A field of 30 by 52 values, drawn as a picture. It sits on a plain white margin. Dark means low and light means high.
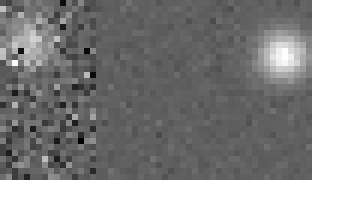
Histogram: skewed, a long tail of high values. Bumps: two. Average level on the scale: 40%. Seam: vertical, 30% of the way across, the right part calmer.
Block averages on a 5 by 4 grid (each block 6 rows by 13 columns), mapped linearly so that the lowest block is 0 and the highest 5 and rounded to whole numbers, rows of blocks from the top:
2001
3005
0001
0000
0000
